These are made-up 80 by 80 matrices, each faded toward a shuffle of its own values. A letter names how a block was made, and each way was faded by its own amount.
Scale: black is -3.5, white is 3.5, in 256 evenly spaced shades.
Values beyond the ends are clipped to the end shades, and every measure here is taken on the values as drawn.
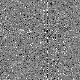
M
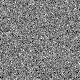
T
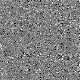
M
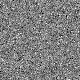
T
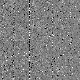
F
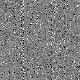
F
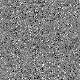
M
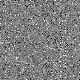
M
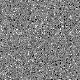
M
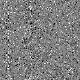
F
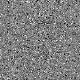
M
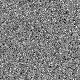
T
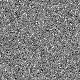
T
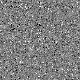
M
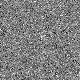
T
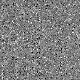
M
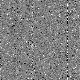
F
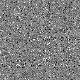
M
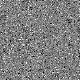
M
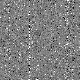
F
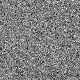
T
